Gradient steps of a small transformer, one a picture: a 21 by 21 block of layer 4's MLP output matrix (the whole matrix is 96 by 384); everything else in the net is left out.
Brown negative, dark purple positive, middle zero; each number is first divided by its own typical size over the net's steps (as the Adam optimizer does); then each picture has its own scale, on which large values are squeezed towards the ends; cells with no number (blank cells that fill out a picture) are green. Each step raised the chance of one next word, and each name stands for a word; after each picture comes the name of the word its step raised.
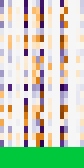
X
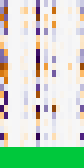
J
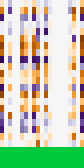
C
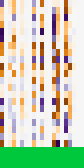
C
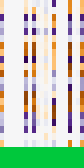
C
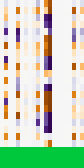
C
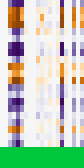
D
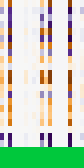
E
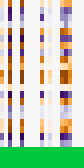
E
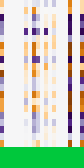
C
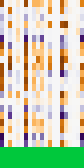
E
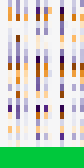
J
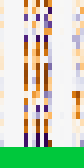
E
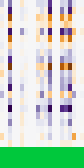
J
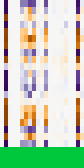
X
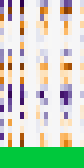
J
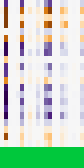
D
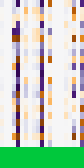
X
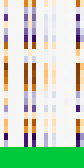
E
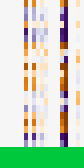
E
